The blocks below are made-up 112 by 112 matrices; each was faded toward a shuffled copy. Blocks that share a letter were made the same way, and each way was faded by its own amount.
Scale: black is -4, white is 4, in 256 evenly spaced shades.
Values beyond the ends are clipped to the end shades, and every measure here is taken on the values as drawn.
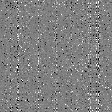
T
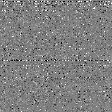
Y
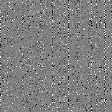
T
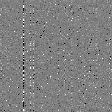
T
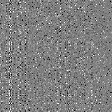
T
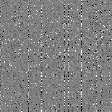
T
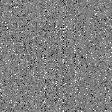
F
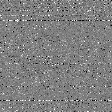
Y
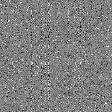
F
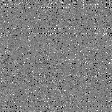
Y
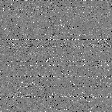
Y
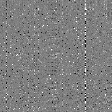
T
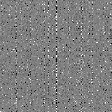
T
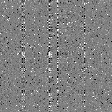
T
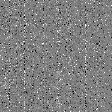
F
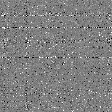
Y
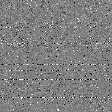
Y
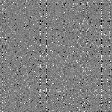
T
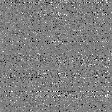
Y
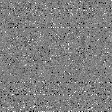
Y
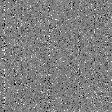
F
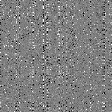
T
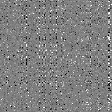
T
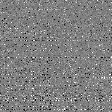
Y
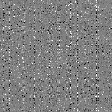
T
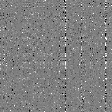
T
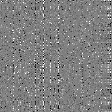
T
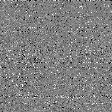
Y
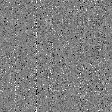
F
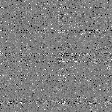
Y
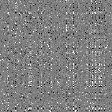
T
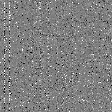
F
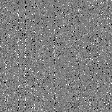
F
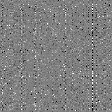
T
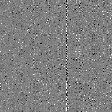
T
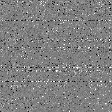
Y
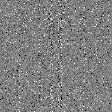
F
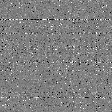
Y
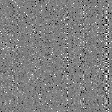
T
